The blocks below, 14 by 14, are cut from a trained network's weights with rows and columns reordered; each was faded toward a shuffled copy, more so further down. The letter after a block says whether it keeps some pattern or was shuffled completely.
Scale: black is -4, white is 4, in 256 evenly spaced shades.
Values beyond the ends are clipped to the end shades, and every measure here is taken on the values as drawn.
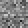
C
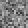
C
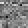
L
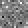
C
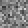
C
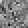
C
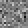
L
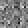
L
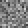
C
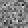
C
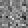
L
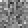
L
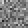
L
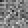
C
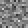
C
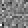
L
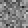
C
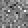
C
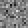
C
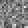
L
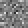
L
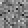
C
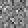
C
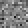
C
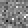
C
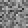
C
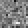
L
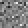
L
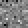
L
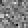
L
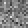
C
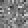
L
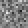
C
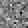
C
